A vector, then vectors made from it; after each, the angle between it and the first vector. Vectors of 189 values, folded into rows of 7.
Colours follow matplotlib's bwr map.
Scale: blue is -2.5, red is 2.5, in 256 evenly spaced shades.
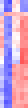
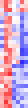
nearly opposite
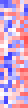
partly aligned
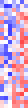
partly aligned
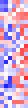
partly aligned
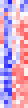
nearly parallel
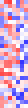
partly opposed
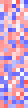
orthogonal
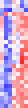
nearly parallel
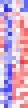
nearly parallel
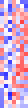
partly aligned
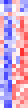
nearly parallel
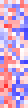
partly opposed
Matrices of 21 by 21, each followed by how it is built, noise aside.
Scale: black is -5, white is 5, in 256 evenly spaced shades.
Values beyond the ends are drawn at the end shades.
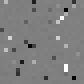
sparse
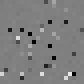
sparse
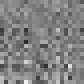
low rank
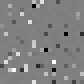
sparse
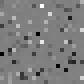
sparse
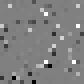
sparse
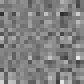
low rank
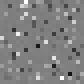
sparse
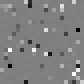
sparse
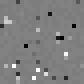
sparse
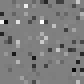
sparse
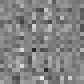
low rank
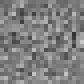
low rank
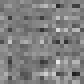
low rank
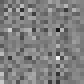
low rank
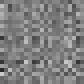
low rank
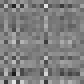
low rank
